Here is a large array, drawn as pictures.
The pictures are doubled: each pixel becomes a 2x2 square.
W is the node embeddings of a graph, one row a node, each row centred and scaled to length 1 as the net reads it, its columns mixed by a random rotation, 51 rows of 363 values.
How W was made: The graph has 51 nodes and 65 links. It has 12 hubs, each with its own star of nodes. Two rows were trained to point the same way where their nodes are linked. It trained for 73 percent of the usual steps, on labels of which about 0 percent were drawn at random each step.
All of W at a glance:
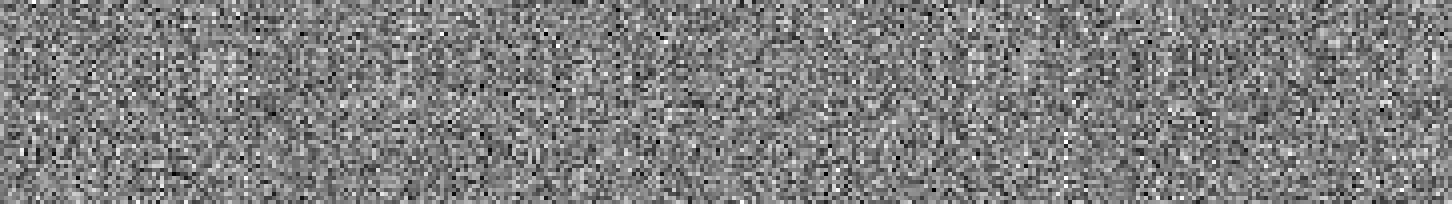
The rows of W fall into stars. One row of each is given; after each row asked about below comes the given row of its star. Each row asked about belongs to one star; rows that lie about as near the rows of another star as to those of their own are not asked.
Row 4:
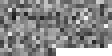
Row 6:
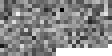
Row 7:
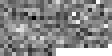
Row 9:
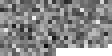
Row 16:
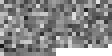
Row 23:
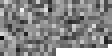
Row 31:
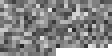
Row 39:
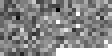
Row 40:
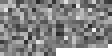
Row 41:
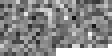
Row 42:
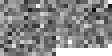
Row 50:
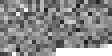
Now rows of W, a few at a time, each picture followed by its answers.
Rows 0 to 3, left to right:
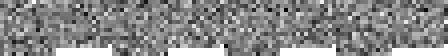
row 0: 4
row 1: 9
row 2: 6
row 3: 50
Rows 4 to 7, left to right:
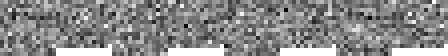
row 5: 50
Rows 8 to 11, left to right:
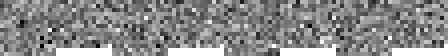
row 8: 23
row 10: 39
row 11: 41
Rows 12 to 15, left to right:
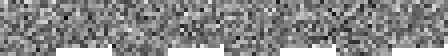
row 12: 31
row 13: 7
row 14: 40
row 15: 41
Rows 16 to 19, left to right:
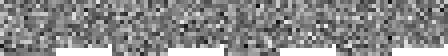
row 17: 50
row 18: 31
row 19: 9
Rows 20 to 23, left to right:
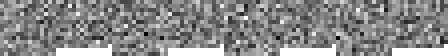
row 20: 40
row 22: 9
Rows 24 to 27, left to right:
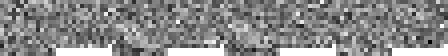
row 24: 4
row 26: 16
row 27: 50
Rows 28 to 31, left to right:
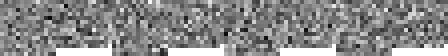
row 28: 23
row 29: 4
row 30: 23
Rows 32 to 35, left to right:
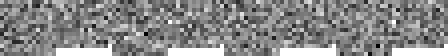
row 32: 41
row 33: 39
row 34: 7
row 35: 6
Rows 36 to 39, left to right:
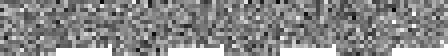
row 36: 31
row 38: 9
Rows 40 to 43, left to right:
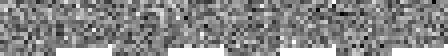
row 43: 40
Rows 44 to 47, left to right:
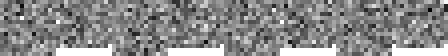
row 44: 39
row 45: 23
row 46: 39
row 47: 42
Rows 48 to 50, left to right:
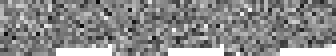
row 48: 40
